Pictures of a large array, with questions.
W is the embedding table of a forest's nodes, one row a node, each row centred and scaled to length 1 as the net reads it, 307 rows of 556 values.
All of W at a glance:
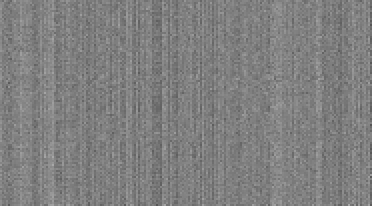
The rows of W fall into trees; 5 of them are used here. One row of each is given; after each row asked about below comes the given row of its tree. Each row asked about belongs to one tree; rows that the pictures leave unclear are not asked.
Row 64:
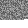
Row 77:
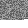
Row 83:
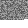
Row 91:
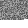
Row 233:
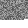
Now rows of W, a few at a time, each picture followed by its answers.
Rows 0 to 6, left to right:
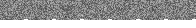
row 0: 83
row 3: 77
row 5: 233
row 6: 91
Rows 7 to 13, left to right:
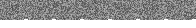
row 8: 91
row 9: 91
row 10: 77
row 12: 233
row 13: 77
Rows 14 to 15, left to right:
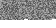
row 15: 91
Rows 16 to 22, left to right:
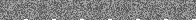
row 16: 83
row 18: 91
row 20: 233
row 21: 233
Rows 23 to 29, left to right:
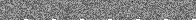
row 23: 91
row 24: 77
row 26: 64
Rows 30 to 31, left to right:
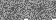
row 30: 233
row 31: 233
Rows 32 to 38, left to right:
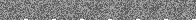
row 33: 233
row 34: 91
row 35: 233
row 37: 233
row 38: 233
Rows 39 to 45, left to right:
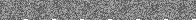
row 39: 91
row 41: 77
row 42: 77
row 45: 233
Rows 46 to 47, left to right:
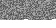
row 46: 77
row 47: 83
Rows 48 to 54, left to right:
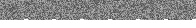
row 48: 233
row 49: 64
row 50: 91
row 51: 77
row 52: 83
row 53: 77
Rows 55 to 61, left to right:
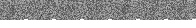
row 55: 233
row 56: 91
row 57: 233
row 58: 233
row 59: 233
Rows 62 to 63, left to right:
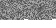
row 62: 77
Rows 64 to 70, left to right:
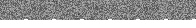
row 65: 233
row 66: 77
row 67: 233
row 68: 91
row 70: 91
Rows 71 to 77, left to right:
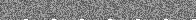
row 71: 64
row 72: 91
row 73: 64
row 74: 91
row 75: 77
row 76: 91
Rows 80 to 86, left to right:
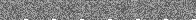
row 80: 233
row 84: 233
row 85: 91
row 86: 64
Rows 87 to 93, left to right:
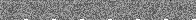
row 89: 83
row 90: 64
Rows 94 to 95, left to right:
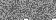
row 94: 233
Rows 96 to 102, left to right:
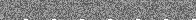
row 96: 91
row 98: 64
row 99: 64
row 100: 233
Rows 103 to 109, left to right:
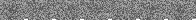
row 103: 233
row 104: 91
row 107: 91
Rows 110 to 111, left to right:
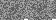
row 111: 233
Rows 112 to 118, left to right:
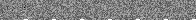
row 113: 91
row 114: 91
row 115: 77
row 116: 91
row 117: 91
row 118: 91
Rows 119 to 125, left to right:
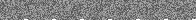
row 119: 91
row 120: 64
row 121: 83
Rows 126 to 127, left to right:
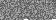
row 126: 91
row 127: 64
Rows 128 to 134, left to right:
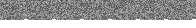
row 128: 233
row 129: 83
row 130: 91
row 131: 91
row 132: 77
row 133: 77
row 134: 233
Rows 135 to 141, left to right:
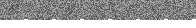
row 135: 233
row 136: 91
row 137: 233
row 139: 83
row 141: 91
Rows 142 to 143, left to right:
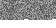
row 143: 233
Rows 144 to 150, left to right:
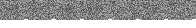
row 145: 91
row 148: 91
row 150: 64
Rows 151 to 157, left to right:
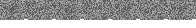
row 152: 91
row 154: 91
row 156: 91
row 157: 233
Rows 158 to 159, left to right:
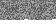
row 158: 233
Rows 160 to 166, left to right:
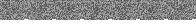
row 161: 233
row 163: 233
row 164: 233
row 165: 233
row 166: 233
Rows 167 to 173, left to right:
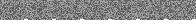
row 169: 91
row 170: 233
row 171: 233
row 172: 91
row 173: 83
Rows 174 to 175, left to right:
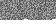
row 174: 91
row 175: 233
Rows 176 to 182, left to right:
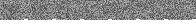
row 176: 233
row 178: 77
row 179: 83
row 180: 91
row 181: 77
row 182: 64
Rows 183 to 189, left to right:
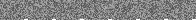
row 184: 91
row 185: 91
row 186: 77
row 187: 233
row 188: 233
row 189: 77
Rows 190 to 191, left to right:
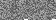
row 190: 233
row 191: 91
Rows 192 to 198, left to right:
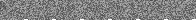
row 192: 77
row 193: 91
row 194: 233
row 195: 233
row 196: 91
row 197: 83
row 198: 83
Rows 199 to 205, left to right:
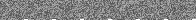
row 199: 77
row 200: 77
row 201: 233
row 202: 91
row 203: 83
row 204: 91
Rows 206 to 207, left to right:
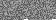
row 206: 83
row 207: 64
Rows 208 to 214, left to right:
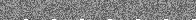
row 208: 91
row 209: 83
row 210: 233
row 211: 91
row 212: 77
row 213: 233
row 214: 233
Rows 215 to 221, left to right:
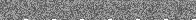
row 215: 91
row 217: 83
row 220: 233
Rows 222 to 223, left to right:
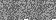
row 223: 233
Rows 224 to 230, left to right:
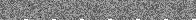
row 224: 77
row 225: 77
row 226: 91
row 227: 233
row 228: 233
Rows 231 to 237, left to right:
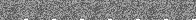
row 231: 233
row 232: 233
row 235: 91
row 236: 233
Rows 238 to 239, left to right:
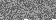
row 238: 91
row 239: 77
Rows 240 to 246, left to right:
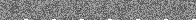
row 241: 83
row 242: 91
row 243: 91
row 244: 233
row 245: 64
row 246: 233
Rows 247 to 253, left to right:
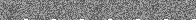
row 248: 91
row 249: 64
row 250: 233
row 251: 64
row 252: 233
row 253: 83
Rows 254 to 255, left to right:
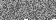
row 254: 233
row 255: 91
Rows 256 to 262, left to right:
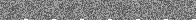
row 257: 77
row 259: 91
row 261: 64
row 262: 77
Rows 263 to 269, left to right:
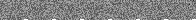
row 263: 91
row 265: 233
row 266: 233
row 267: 64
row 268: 91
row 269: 64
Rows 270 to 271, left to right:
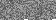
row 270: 77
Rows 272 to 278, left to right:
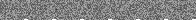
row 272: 91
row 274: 64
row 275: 233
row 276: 83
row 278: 233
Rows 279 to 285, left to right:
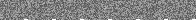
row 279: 91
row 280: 233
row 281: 91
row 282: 77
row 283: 83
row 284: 233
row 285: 91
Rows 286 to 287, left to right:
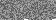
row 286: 77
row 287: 233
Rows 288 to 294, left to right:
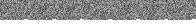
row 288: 64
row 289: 233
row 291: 77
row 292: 233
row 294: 91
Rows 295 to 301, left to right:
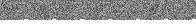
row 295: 233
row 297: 233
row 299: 83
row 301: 91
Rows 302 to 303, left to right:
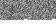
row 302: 233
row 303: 91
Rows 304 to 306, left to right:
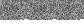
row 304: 233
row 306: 233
